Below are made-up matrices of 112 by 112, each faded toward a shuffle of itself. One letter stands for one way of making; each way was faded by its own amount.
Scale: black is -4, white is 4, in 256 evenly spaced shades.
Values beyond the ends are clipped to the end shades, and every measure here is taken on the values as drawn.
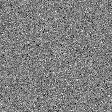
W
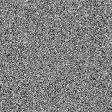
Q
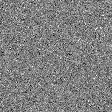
W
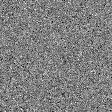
W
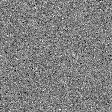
W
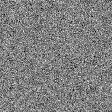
Q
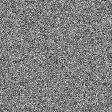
Q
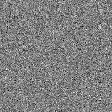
Q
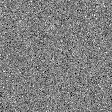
W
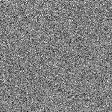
Q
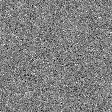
W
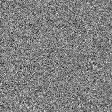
Q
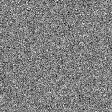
Q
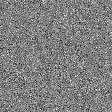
W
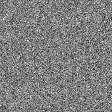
Q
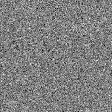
Q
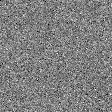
W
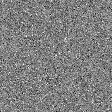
W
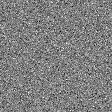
W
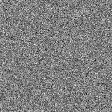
Q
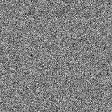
Q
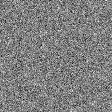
Q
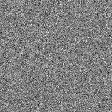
Q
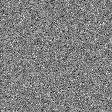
W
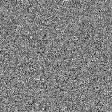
Q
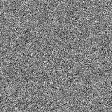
Q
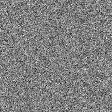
Q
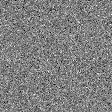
W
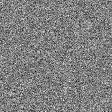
Q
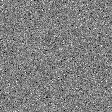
W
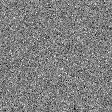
W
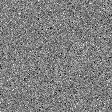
W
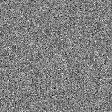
Q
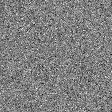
W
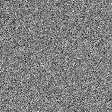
Q
